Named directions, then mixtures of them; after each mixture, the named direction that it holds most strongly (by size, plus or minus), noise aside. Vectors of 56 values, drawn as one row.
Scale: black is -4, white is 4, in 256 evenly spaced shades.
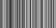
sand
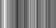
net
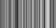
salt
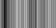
net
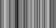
salt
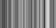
salt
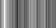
net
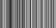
sand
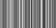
sand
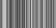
sand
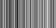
sand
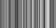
salt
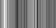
net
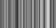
salt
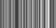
salt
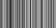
sand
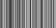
sand
